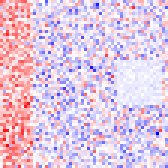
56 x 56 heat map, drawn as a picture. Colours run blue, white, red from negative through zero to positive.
Odd patch: calmer, in the middle right. Calmest part: middle right. Stripes: none. Seam: vertical, 20% of the way across, the left part higher. Mirror symmetry: none.
